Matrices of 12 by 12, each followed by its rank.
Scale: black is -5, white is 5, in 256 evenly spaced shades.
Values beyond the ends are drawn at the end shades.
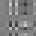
one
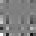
one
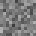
full rank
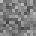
full rank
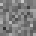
full rank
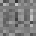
two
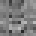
two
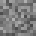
full rank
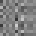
two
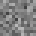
full rank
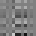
one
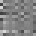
two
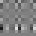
one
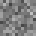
full rank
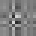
one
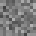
full rank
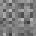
two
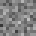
full rank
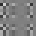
one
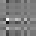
one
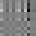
one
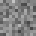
full rank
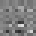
two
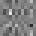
two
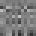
two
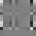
one
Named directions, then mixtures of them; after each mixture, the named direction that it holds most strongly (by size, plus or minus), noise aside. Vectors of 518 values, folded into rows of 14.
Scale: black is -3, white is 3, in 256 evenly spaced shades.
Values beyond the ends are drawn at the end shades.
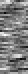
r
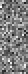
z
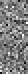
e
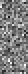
z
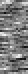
r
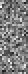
z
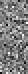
e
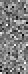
e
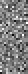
e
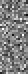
z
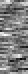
r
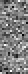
e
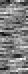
r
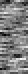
r
